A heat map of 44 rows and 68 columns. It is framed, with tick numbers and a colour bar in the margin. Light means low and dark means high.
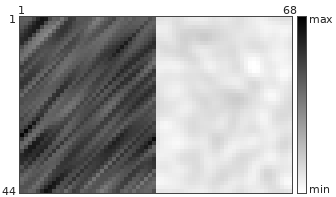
The table splits into one row of 2 panels. Panel 1,1: high, slanting up to the right. Panel 1,2: very low, blotchy, faint in contrast.
